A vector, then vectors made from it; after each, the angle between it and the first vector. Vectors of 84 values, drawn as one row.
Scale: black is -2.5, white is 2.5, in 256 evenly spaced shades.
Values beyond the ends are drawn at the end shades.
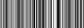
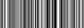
nearly opposite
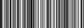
orthogonal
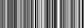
nearly opposite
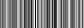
nearly opposite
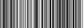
orthogonal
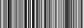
orthogonal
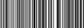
nearly parallel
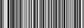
orthogonal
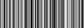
partly opposed
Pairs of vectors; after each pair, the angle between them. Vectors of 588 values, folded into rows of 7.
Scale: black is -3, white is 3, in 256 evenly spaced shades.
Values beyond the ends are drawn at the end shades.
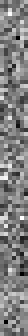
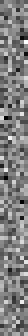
partly opposed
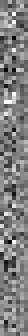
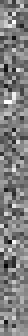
nearly parallel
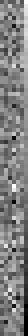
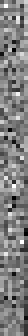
partly aligned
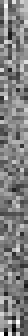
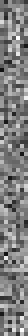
partly opposed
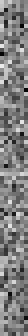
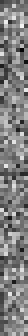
nearly opposite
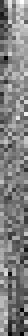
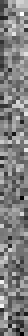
partly aligned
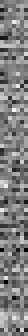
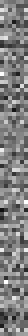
nearly opposite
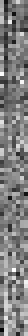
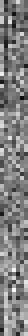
nearly parallel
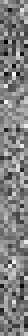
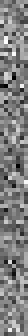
partly opposed
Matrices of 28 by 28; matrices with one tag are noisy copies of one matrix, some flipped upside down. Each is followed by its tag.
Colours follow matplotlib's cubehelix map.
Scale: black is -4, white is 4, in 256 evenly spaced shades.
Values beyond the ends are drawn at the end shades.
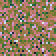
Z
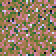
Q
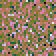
Q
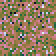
Z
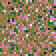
Q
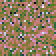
Z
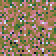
Z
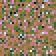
Z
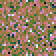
Q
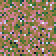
Z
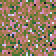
Q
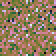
Q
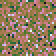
Q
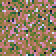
Q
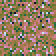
Z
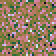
Q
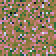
Z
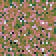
Z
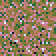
Z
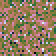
Z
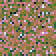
Z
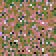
Z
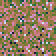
Z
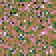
Z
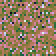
Z
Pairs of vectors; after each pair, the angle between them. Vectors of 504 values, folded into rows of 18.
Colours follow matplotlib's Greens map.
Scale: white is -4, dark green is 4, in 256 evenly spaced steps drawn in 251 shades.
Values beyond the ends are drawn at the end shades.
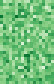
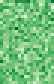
partly opposed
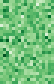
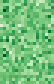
nearly parallel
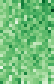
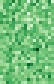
orthogonal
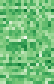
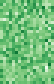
orthogonal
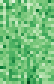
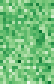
partly opposed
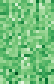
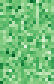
partly opposed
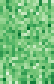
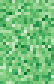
orthogonal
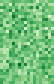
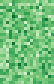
nearly parallel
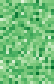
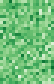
partly aligned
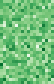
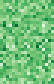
nearly opposite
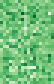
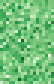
partly opposed
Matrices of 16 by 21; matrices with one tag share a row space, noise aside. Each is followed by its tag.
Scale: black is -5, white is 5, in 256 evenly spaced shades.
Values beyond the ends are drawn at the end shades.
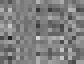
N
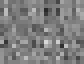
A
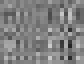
N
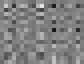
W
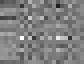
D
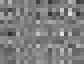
N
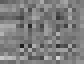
D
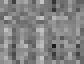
W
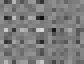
W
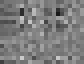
D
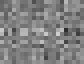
A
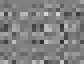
A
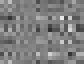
N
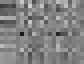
D
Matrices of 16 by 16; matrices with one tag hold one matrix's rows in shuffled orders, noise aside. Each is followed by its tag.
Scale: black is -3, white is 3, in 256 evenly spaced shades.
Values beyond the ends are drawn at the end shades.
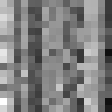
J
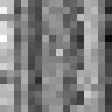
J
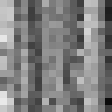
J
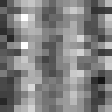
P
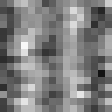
P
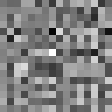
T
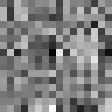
T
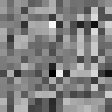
T
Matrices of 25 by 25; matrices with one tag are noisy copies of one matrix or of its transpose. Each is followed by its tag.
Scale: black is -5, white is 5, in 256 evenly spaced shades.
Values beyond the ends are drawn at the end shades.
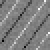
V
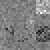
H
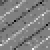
V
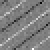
V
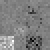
H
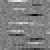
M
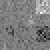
H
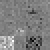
H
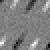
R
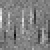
M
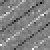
V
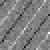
V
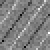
V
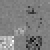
H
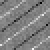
V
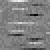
M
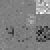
H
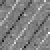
V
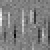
M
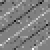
V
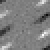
R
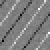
V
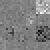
H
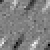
R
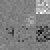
H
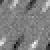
R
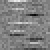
M
